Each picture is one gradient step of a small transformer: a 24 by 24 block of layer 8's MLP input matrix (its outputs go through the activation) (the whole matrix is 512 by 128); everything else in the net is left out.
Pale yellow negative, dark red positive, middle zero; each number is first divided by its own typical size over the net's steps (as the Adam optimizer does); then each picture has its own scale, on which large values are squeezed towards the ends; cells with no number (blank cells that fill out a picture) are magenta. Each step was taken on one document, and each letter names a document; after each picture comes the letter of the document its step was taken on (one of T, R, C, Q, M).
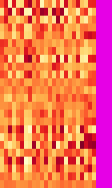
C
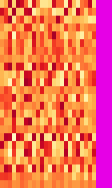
C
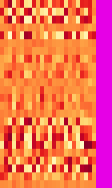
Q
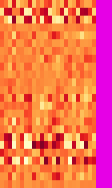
Q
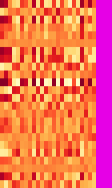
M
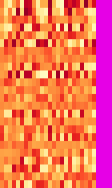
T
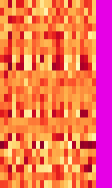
Q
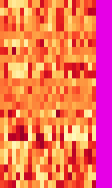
T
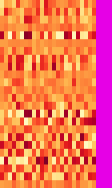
Q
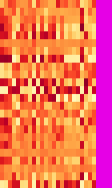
M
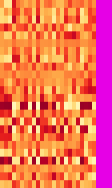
M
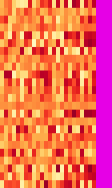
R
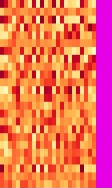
M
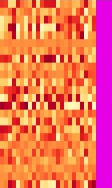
M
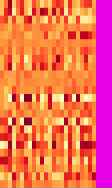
Q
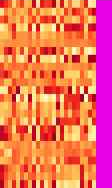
M
